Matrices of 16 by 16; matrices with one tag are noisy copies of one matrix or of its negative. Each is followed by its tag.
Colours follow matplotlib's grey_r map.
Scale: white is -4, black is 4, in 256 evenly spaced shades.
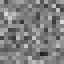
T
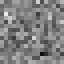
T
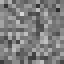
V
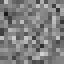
T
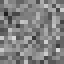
T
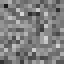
V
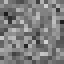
T
